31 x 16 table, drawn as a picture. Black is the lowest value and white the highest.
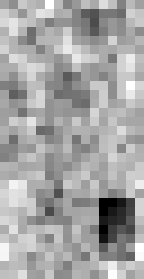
Grain: blotchy. Mirror symmetry: none. Roughest part: bottom right. Ninth with the lowest average: bottom right. Histogram: skewed, a long tail of low values. Odd patch: lower, in the bottom right.
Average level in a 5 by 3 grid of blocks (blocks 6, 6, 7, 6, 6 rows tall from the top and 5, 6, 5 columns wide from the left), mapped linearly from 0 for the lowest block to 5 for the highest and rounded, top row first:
433 | 425 | 334 | 520 | 532
